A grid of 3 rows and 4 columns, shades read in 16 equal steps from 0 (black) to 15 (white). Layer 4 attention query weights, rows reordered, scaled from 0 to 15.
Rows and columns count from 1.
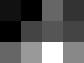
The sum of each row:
10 13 38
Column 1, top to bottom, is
1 0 6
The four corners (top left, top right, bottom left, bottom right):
1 3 6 8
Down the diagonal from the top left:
1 4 15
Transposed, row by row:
1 0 6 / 0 4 9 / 6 5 15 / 3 4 8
